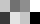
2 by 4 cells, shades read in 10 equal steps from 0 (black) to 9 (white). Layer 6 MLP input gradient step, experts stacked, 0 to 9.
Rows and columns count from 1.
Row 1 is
7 4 5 9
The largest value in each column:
7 8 7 9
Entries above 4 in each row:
3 2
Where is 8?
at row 2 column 2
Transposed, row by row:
7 2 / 4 8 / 5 7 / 9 0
